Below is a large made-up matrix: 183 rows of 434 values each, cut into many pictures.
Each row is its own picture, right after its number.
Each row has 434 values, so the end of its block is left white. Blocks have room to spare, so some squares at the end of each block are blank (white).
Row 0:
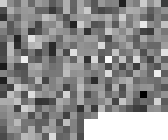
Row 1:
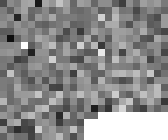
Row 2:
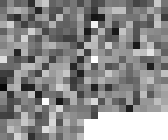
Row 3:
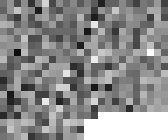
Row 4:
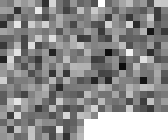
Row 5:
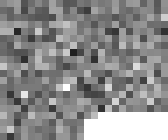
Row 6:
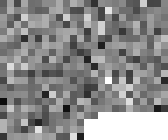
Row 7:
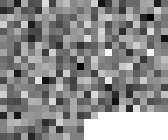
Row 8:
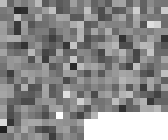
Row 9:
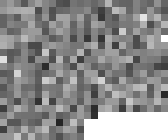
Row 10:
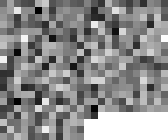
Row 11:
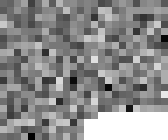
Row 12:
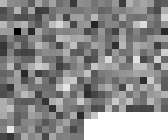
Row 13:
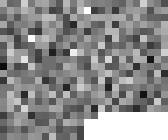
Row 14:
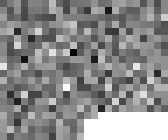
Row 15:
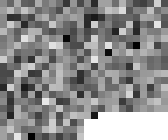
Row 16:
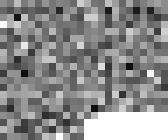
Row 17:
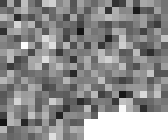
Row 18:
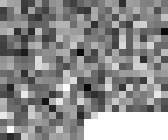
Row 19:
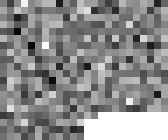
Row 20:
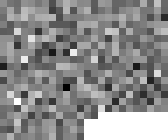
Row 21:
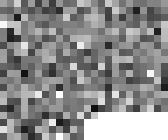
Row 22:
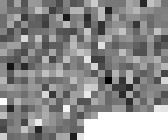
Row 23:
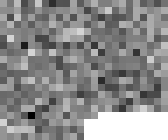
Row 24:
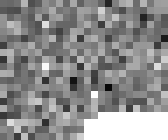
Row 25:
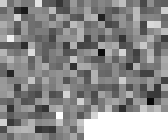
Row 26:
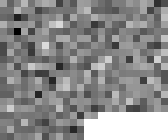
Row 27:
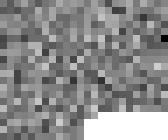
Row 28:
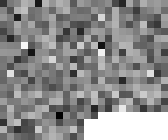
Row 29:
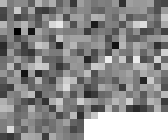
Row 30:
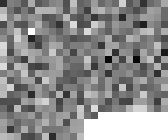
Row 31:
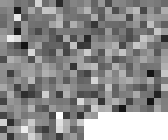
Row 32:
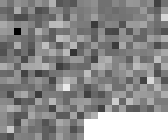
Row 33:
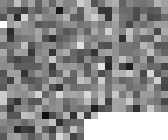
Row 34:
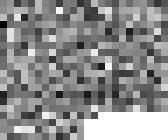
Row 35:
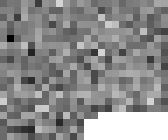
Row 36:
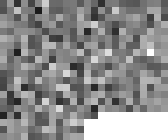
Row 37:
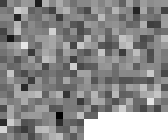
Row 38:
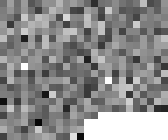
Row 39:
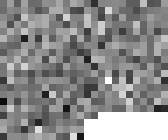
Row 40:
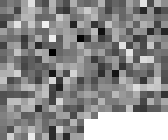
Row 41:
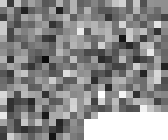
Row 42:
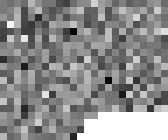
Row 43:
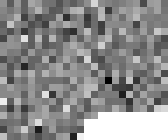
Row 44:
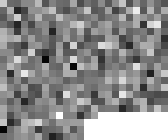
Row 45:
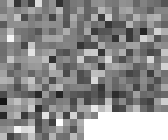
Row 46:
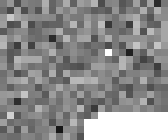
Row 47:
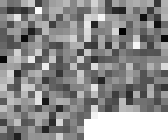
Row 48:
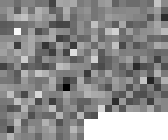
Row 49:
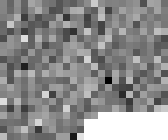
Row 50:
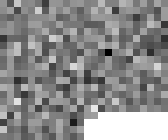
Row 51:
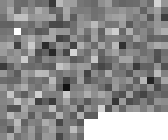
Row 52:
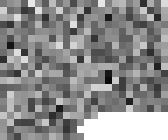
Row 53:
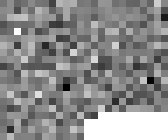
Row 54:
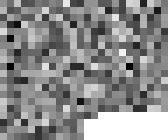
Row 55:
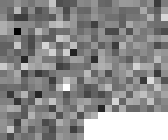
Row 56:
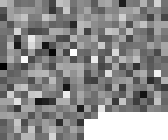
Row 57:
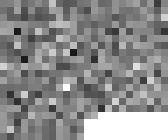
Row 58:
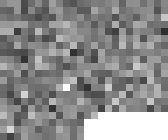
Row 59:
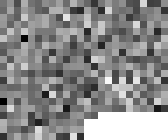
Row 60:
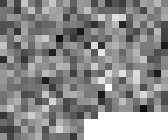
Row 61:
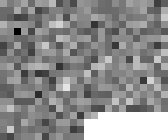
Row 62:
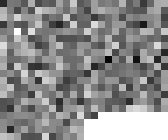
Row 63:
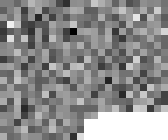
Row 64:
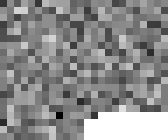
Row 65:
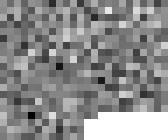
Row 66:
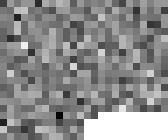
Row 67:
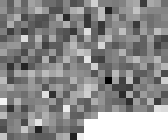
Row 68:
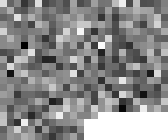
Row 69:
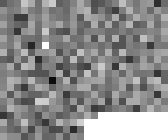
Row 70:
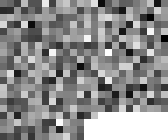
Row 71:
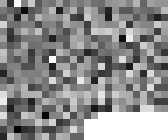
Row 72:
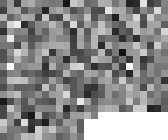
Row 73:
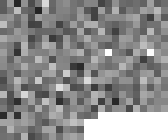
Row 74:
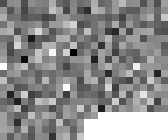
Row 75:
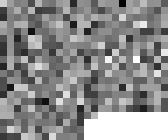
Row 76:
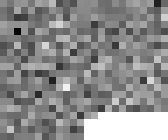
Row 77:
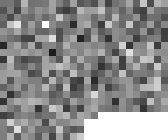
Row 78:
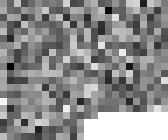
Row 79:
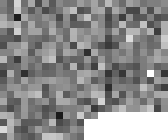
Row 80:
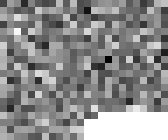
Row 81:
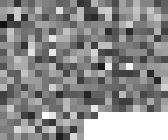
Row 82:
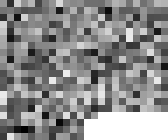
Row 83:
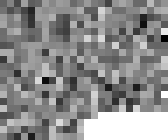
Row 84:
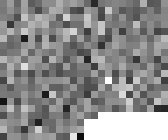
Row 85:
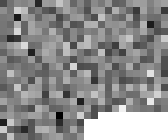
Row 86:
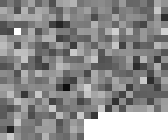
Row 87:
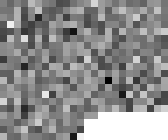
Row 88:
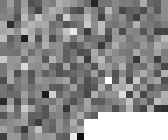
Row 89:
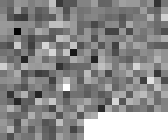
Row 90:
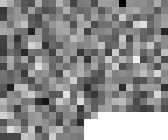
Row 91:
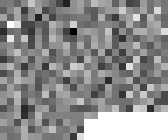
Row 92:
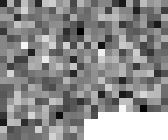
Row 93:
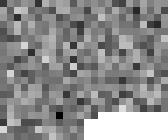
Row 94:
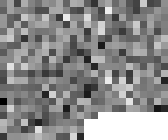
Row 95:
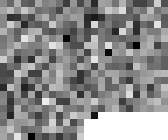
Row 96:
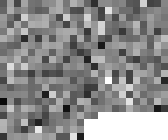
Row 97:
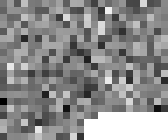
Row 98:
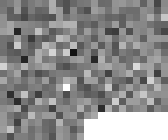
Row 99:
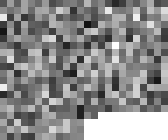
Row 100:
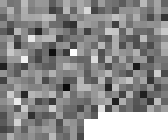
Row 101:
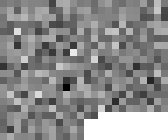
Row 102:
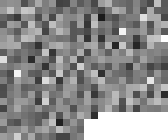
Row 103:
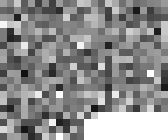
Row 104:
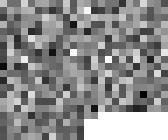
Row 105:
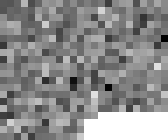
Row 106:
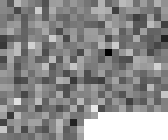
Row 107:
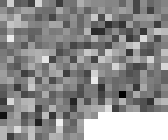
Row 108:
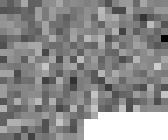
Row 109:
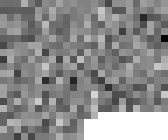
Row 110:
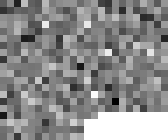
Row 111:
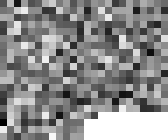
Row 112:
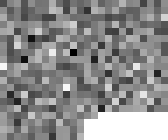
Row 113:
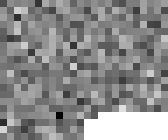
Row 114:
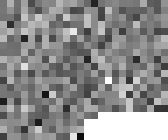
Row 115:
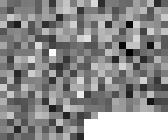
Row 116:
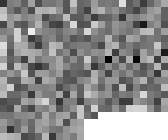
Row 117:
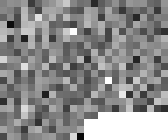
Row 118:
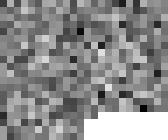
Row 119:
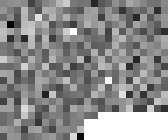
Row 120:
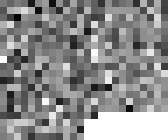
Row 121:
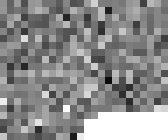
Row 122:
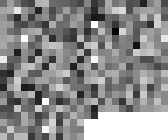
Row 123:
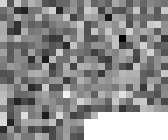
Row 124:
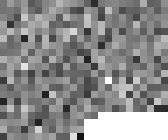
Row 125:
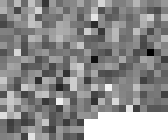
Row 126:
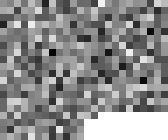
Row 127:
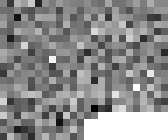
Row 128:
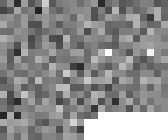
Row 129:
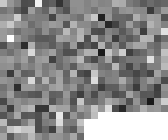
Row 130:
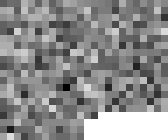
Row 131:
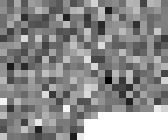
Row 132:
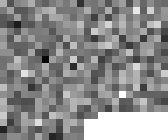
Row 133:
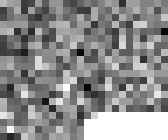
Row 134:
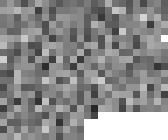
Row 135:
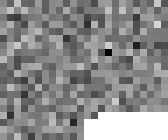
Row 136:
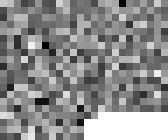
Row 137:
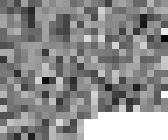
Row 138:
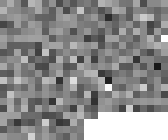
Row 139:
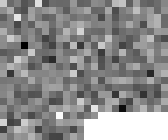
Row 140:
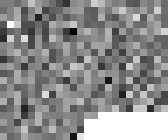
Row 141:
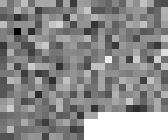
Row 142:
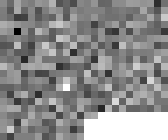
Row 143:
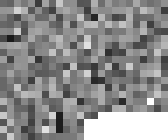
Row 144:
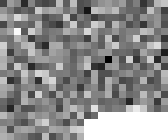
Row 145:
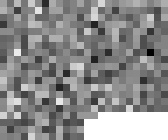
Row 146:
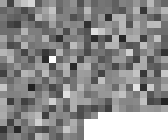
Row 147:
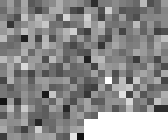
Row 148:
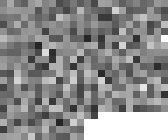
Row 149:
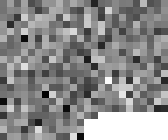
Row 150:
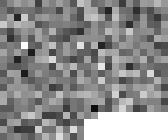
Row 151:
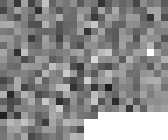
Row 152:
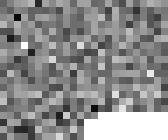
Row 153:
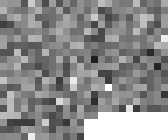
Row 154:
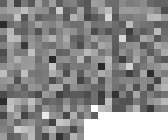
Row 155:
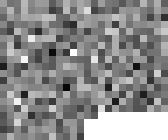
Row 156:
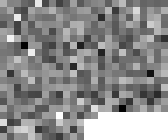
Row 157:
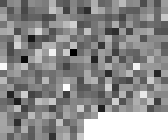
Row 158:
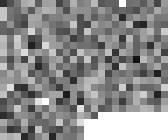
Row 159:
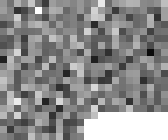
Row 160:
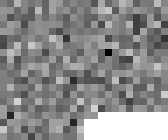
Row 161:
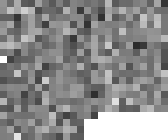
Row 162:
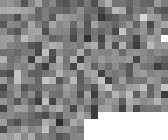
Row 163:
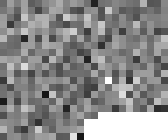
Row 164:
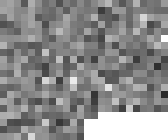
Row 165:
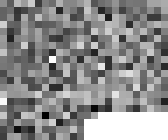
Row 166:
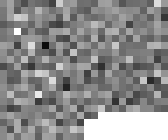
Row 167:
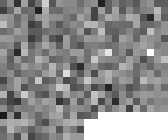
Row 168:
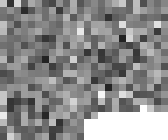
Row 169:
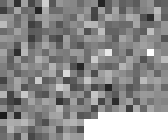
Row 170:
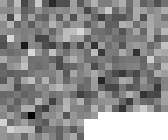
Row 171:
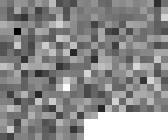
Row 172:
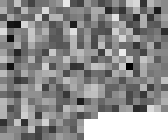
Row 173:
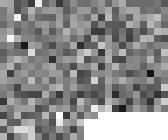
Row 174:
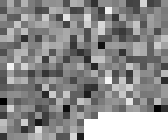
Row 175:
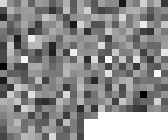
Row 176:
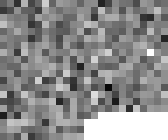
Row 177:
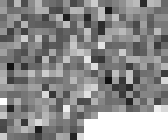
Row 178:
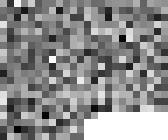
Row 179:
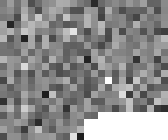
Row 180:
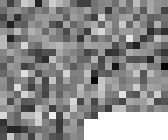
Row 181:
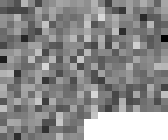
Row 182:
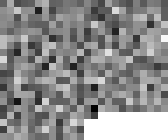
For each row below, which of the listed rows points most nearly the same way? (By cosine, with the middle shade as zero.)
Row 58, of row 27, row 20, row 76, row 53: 76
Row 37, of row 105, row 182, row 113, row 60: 113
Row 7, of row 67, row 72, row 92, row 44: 92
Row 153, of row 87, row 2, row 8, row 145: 145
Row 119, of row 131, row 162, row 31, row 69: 69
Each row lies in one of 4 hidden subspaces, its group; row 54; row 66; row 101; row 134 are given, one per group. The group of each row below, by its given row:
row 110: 134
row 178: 66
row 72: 54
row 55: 101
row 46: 134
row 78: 54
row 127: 66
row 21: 66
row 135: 134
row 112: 101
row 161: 134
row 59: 54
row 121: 54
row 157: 101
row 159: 134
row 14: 101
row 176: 134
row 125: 134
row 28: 66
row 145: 134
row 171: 101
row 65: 66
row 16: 66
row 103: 66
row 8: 66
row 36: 134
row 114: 54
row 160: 134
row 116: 101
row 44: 66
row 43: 54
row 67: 54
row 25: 66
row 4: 134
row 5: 101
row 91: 54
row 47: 134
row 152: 66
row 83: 134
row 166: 101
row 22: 54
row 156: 66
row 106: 134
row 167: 134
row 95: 134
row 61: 101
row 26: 101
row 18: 101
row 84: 54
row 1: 66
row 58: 101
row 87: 54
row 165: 66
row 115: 134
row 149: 54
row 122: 134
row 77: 134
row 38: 54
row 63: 54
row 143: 66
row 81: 66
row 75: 101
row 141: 101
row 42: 54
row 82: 66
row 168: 66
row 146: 66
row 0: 101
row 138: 134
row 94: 54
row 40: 134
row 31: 66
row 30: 101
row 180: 66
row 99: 66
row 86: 101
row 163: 54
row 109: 134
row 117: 54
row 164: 134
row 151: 134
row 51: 101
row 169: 134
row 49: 54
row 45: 66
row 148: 134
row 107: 66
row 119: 54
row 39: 54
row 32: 101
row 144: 101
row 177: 54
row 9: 134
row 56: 101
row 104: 101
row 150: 66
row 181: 134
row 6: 54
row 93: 66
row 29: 101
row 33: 66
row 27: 134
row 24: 134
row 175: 101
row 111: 66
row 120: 134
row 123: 66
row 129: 66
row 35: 66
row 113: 66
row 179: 54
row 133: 101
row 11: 134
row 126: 134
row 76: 101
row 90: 101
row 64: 66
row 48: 101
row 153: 134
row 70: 134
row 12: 101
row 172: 54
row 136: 101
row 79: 66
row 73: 134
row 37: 66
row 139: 66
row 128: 134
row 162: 134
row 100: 101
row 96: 54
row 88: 54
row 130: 101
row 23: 66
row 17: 66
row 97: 54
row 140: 54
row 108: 134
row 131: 54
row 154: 66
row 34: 66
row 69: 101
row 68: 66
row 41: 66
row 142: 101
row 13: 101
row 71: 66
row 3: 134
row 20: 101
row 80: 101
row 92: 66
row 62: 101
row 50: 134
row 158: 101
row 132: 66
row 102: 134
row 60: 66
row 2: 134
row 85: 66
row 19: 101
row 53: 101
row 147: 54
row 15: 134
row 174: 54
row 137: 134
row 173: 66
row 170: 66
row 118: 66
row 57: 101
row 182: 134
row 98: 101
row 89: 101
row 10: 134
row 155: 101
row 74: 101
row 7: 134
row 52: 134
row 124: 54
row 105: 134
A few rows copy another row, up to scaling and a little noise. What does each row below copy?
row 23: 170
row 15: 95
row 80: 144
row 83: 137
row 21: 103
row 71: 178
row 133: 18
